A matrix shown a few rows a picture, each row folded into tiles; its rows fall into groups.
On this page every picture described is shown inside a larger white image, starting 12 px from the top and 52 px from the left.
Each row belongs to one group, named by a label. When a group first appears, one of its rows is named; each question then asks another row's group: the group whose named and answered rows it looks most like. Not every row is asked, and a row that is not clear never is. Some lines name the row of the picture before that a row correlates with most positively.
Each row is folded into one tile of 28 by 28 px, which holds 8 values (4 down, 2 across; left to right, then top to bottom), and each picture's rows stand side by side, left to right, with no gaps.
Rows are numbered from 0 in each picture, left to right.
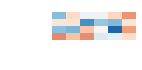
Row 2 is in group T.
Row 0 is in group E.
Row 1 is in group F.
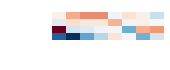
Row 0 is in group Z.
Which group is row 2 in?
E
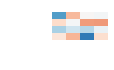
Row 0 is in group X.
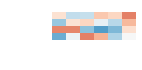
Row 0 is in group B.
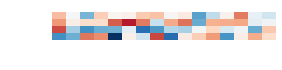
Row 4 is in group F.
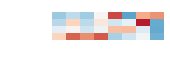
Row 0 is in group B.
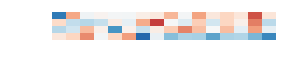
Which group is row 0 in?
X
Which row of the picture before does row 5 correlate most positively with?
3
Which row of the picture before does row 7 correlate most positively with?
3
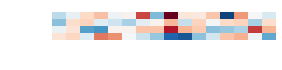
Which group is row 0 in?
B
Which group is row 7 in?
Z
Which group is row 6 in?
X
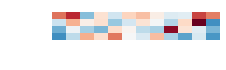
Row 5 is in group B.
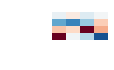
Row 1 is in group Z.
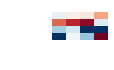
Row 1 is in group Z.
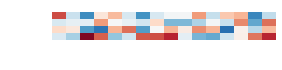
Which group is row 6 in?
T
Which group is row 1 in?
E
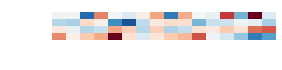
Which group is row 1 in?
X
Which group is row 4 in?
X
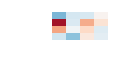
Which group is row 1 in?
E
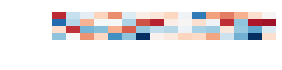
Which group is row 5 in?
X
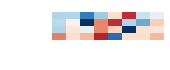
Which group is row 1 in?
B
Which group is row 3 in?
B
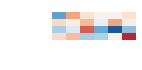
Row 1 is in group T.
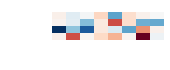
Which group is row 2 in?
E
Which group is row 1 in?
T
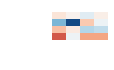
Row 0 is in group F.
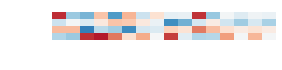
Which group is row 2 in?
E
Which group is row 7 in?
F
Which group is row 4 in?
F
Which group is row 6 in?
F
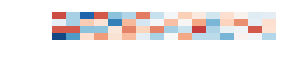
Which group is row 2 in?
B
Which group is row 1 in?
X
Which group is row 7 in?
Z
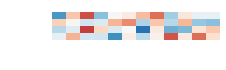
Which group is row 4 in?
E
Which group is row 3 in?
T
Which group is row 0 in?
X
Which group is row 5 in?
F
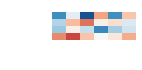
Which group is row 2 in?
X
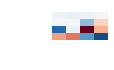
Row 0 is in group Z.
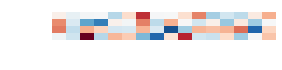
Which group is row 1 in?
F
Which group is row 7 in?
T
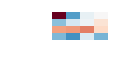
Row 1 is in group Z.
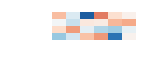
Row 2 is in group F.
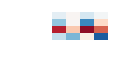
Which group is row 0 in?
Z
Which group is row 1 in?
Z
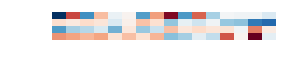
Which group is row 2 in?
T
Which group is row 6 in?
F
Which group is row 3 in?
X
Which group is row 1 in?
X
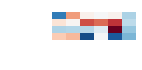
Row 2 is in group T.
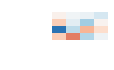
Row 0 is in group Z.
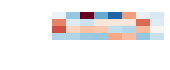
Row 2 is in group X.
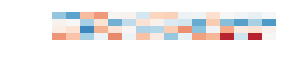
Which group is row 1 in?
T
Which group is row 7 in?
F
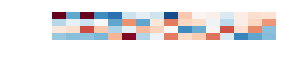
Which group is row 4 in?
E
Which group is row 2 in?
B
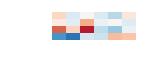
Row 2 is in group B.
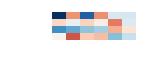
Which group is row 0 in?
X
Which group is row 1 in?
X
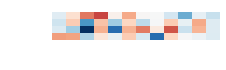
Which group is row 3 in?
Z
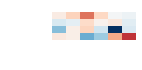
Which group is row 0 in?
T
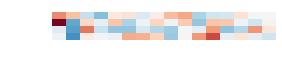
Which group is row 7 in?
Z
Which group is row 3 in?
E
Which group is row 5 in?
B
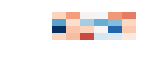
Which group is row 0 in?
T
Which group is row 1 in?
F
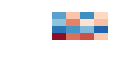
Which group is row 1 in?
E
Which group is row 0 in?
E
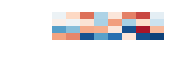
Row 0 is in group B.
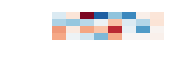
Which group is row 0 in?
F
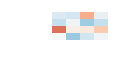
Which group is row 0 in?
Z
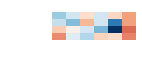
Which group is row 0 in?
F
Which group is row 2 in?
T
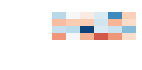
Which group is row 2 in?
E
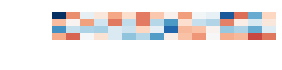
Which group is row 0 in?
X
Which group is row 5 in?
F
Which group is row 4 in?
T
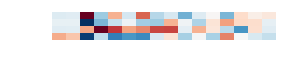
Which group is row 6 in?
E
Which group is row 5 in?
Z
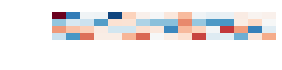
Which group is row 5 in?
F
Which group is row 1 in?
F
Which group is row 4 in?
T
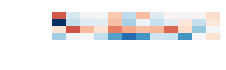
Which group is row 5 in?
T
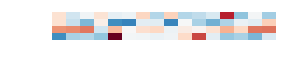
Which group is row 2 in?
F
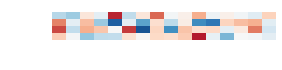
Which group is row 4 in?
T
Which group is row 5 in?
F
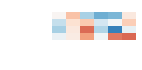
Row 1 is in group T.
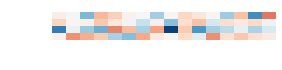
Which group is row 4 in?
T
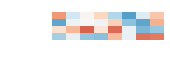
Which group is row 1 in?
Z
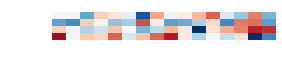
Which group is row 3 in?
X
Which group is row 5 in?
T
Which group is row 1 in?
X
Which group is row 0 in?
F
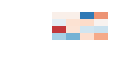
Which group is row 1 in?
X
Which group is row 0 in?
Z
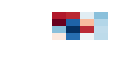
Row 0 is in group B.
